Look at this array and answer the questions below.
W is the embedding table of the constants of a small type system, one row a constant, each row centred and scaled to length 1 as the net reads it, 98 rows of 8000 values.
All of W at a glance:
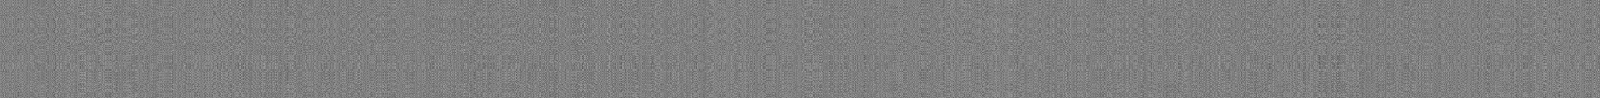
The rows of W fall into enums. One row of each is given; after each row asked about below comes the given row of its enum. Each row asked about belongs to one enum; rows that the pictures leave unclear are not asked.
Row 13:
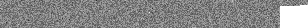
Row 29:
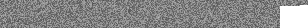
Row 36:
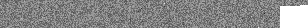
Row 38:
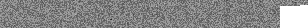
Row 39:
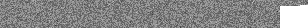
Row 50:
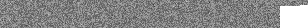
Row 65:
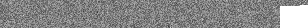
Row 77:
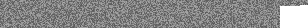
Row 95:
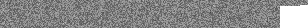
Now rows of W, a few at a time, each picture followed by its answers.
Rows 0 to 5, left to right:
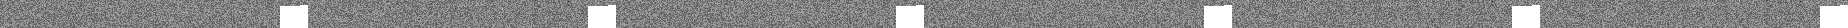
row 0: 77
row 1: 38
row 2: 77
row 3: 77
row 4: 38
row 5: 38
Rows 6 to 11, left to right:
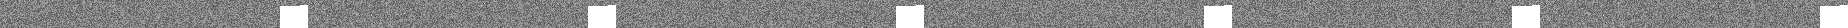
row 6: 29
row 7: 50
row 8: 39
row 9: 77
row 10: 38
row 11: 50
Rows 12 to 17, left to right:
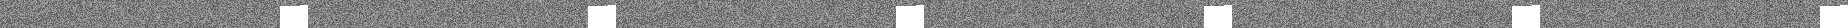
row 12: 29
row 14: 29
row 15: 36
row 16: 39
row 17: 38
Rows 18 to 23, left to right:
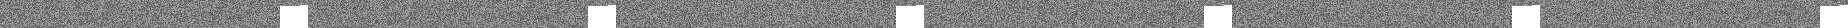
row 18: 95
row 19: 95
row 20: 77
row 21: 39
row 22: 77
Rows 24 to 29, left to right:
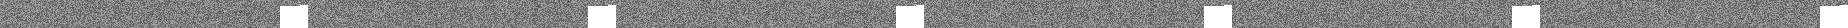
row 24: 39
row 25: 38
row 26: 39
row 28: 77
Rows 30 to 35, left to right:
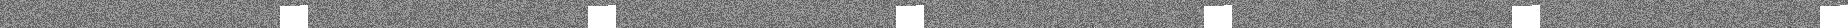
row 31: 95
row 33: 65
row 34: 39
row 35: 39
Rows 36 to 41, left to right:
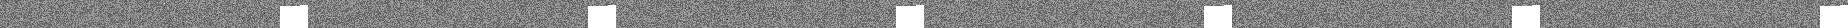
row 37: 29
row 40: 77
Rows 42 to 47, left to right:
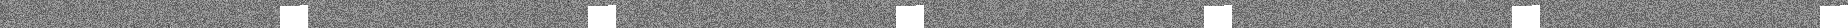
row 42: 65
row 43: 38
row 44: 50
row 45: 95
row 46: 13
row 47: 77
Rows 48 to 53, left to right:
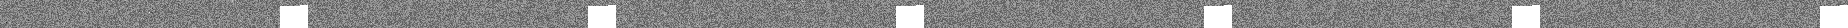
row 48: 13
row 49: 95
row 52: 95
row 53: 29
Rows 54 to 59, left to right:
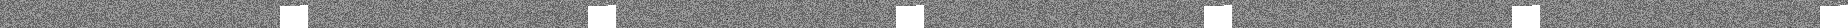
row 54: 77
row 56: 38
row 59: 39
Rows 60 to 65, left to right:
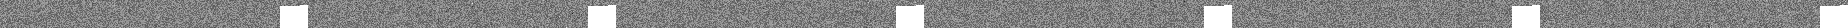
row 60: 29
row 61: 36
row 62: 39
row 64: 38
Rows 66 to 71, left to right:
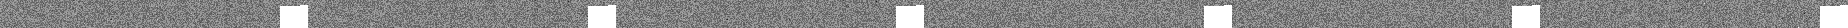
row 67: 38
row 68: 38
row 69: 77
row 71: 36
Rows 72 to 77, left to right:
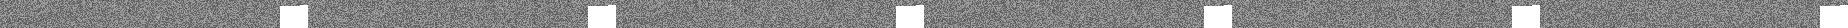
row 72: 29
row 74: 29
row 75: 29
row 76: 38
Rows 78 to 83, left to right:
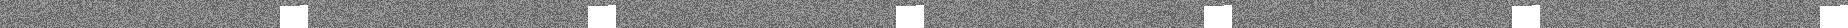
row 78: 29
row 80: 77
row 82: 29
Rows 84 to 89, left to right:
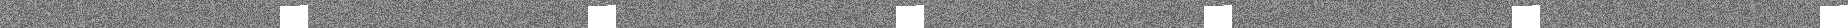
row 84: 50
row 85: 39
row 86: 95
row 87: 39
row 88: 29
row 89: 50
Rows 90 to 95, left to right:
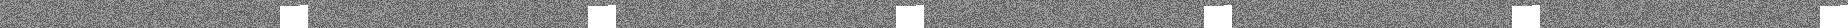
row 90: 39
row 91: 38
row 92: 95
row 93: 29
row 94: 77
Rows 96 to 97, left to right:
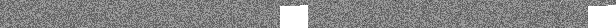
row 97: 39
